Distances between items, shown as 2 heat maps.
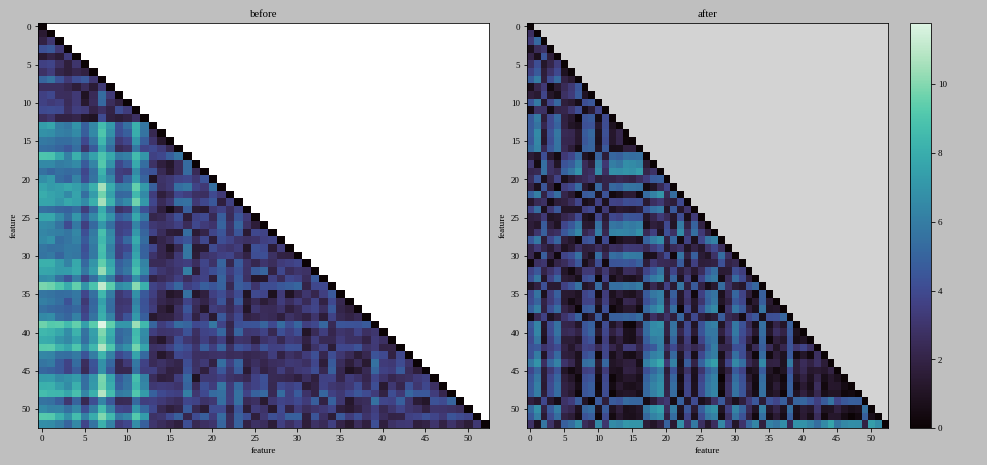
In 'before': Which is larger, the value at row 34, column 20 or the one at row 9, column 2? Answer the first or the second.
the first
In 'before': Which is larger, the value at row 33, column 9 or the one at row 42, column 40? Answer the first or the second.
the first
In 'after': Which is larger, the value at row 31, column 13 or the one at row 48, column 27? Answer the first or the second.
the second
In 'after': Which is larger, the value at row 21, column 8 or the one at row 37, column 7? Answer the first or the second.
the first
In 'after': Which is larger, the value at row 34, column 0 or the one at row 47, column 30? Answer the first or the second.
the second
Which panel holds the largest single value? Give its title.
before
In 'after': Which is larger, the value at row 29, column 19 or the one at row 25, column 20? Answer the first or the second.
the first
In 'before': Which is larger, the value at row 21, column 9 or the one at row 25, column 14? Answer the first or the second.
the first
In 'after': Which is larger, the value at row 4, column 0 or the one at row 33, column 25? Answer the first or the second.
the second
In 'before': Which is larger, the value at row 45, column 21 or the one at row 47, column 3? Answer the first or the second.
the second
